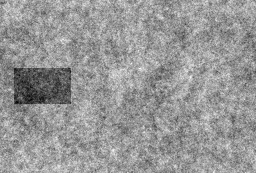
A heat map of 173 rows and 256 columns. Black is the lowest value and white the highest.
The ninth with the lowest average is the middle left. The texture is blotchy. There are no regular stripes. In the middle left lies a patch that is lower than the rest.
